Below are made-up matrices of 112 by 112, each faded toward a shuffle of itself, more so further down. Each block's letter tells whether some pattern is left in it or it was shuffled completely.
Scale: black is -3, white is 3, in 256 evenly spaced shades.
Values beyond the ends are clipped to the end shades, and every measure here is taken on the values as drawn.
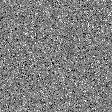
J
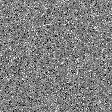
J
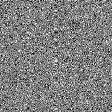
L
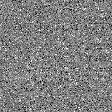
L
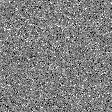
J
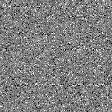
L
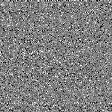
L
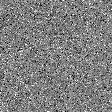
J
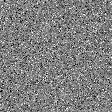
J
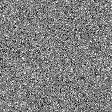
J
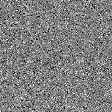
L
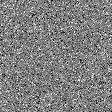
J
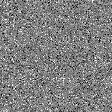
L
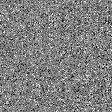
L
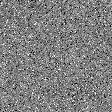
J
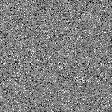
L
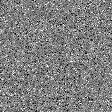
J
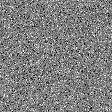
J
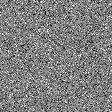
J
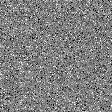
L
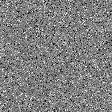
J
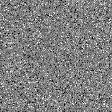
L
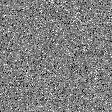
J
